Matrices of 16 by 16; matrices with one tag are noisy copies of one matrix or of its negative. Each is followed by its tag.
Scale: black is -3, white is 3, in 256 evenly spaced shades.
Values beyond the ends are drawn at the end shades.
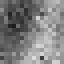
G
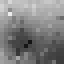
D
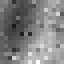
G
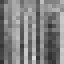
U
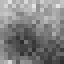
D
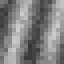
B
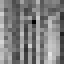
U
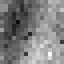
G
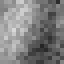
G
